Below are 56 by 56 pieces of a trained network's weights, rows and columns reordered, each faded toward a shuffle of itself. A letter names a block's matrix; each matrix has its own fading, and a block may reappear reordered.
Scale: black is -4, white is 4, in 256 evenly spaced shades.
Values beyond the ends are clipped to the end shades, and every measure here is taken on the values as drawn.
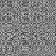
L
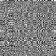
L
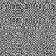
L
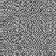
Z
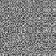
Z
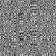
L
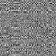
L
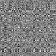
L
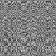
Z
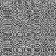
L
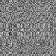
Z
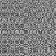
L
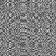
Z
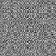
Z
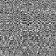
L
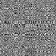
L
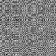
L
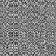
Z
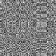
Z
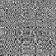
L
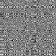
L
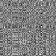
L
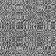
L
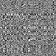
L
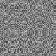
Z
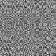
Z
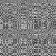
Z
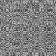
L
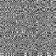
L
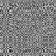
Z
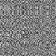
Z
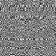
L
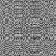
L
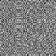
Z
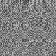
Z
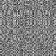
Z
